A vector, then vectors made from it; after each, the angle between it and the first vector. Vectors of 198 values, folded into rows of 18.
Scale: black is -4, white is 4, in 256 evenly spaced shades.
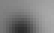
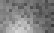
nearly opposite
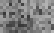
partly aligned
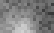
nearly opposite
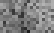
partly aligned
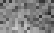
partly opposed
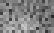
partly opposed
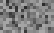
orthogonal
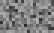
orthogonal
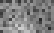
partly opposed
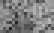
partly aligned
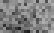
partly aligned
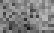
partly aligned
